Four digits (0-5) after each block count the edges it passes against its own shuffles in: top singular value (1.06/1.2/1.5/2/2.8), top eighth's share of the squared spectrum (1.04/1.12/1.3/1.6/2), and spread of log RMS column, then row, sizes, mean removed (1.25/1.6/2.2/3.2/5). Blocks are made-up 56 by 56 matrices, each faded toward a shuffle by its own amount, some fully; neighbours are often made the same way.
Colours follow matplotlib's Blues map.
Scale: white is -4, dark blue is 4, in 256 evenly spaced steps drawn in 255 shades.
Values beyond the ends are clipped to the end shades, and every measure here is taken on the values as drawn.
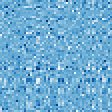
4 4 2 2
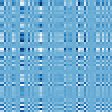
5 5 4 4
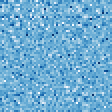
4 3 1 1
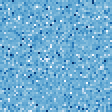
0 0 0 0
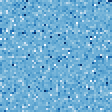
1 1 1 0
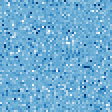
0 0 0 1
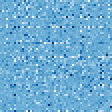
2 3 2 2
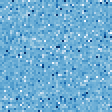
1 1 1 1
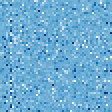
2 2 1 1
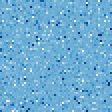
0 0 0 0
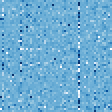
3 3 2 0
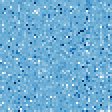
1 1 1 0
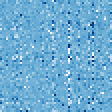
2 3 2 1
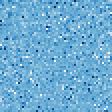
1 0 0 0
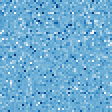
2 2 0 0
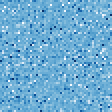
3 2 0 1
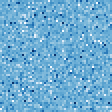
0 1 0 0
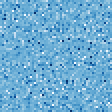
2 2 0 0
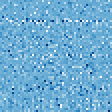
3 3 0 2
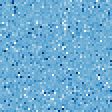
0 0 0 0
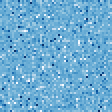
1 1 0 0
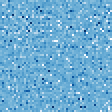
2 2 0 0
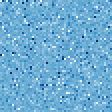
1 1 0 0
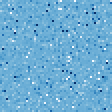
0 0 0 0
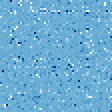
3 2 1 0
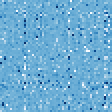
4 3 2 1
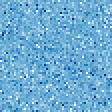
0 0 0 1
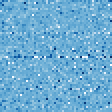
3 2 0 1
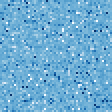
1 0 0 0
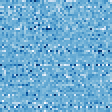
2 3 0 3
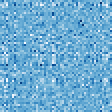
4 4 2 2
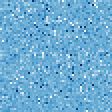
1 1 0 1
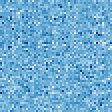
3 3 1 2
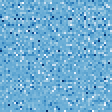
3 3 1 1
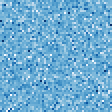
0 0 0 0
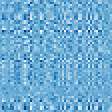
5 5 3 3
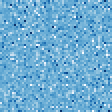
2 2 1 0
